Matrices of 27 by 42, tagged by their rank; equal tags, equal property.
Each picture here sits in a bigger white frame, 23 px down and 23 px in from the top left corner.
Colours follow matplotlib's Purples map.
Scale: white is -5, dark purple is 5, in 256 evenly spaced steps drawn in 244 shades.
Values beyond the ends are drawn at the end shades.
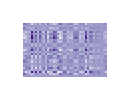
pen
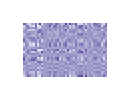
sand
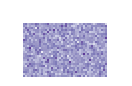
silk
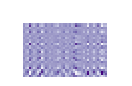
pen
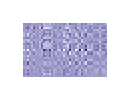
sand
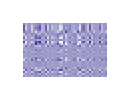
pen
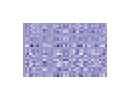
sand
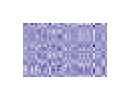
sand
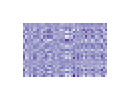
sand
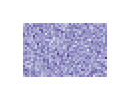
silk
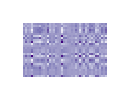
pen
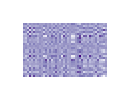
sand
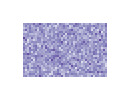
silk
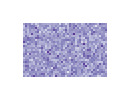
silk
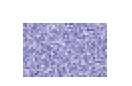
silk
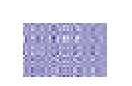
pen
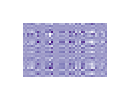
pen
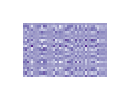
pen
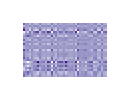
pen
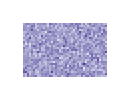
silk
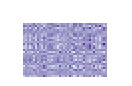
sand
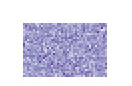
silk
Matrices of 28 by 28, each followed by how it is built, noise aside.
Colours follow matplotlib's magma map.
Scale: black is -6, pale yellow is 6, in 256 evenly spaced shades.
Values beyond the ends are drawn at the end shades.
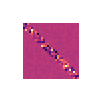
banded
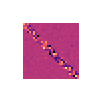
banded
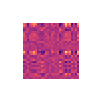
low rank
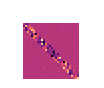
banded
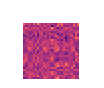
low rank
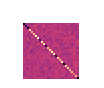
diagonal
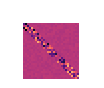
banded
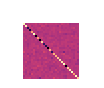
diagonal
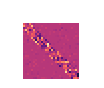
banded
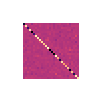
diagonal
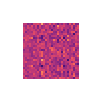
low rank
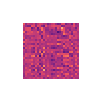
low rank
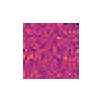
low rank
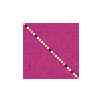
diagonal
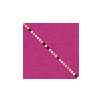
diagonal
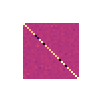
diagonal
